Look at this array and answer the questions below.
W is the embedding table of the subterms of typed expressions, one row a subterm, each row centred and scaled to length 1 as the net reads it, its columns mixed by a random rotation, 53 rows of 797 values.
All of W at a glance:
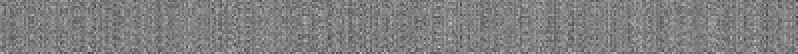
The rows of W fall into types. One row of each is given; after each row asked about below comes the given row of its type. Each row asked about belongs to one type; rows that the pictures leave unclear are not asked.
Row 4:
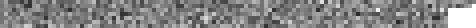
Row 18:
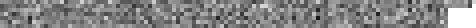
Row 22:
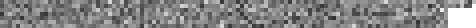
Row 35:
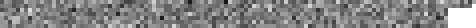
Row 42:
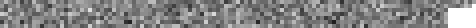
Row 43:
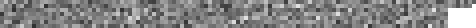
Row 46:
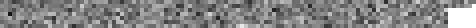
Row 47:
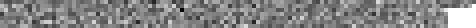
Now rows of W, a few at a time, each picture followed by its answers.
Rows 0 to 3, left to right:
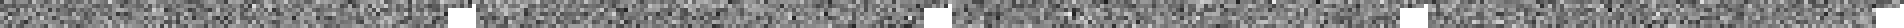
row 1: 18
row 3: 47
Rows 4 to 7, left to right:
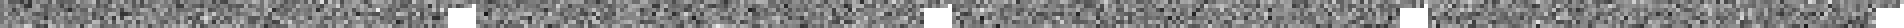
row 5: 46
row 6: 18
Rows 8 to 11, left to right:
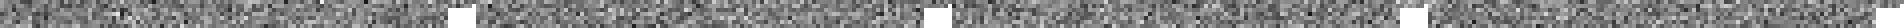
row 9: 43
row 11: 43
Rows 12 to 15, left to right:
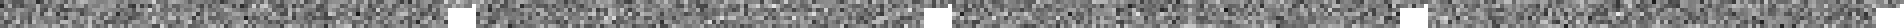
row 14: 46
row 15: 35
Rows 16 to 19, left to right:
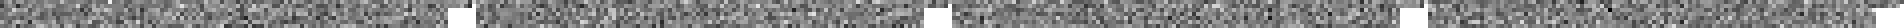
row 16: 22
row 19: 47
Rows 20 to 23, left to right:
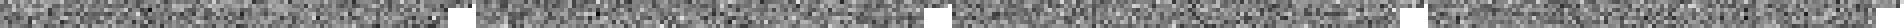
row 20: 18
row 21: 4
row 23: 18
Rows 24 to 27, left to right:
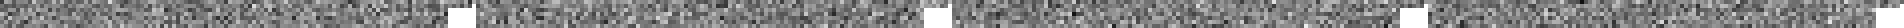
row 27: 43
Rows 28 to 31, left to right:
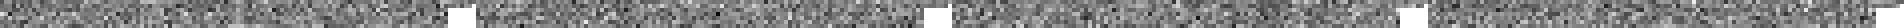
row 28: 46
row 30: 22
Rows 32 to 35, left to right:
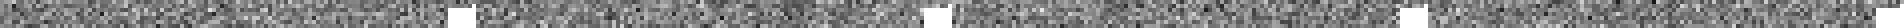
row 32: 43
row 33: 22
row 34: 42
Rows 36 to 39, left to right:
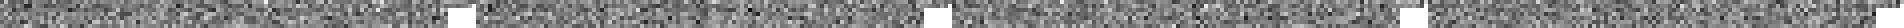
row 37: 46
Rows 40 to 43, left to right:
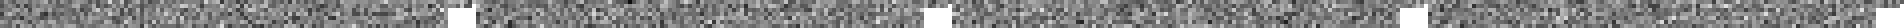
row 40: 22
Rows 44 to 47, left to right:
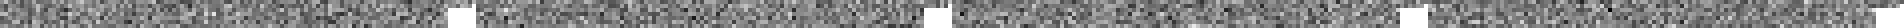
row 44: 42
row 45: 18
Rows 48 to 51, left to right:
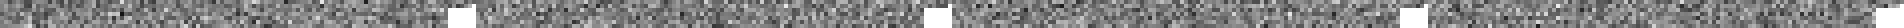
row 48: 4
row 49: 35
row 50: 35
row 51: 42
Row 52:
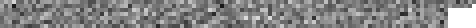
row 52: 43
